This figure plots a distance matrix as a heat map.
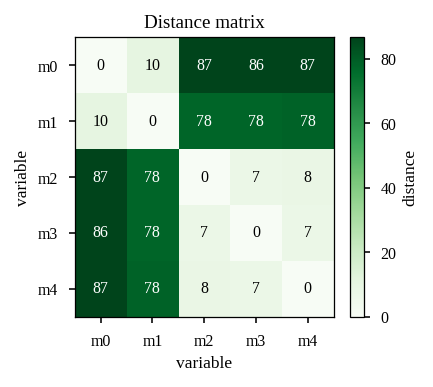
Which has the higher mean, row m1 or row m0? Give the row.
m0
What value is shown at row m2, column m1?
78
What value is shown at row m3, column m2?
7
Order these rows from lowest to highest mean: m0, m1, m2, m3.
m3, m2, m1, m0
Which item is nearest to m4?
m3
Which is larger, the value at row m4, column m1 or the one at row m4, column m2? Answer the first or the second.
the first
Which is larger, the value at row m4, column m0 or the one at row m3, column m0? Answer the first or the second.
the first
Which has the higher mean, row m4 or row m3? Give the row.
m4
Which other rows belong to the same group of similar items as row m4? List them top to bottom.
m2, m3
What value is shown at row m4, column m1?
78
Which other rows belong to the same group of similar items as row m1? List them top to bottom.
m0
